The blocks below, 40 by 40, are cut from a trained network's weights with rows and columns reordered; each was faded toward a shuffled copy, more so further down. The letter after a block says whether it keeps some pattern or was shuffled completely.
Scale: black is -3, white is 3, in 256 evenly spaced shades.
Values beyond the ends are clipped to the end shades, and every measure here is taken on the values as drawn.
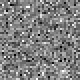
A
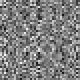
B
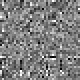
B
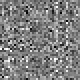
B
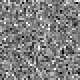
A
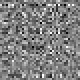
B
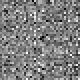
B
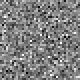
A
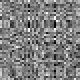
B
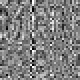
B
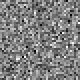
A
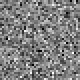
A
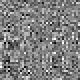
B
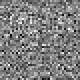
B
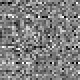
B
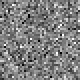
A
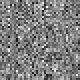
B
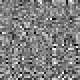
B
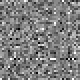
B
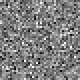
A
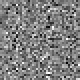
B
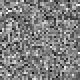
A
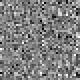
B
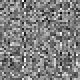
B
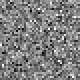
A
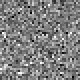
A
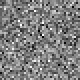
A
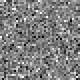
A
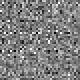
B
